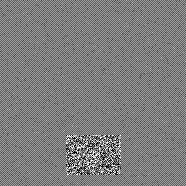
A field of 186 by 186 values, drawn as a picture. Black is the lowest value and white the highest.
Roughest part: bottom middle. Grain: checkered. Average level on the scale: 50%. Odd patch: rougher, in the bottom middle. Slope: none.
